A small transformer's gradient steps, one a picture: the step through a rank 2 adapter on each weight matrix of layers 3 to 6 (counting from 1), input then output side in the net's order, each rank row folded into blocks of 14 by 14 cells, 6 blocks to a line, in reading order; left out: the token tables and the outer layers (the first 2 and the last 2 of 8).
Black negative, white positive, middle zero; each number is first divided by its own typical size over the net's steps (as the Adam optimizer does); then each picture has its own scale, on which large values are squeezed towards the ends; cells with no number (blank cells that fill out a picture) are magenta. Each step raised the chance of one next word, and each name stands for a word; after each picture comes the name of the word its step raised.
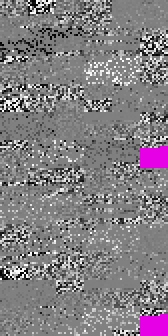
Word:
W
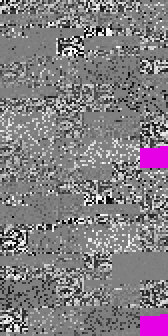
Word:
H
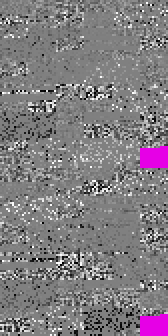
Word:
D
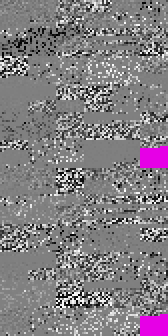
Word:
W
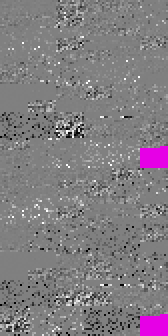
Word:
D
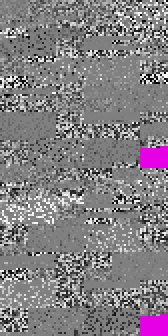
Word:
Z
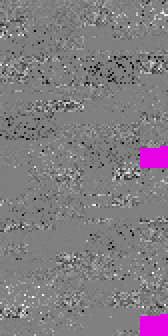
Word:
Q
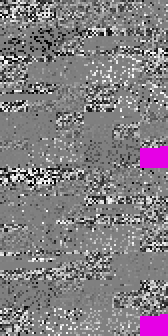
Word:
W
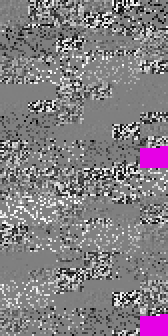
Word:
Z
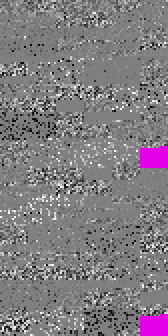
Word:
D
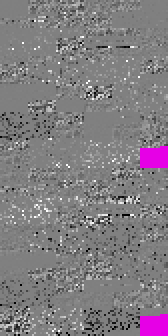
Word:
D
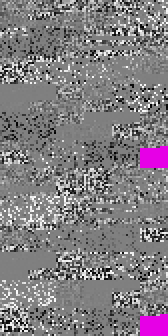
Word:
Z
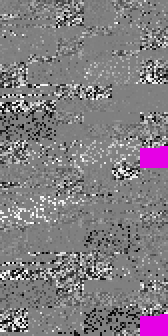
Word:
D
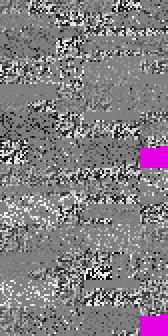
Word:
Z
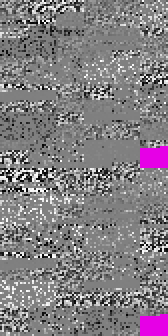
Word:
Z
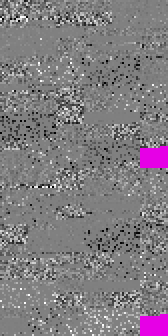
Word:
Q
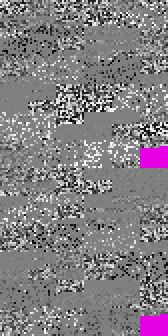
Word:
H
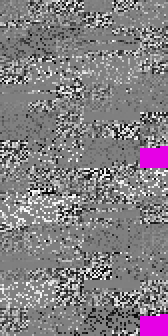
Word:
Z
